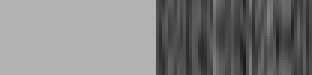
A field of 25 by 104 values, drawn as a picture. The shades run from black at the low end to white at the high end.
It is made of 1 by 2 panels. Panel 1,1: high, flat. Panel 1,2: low, streaked downward.
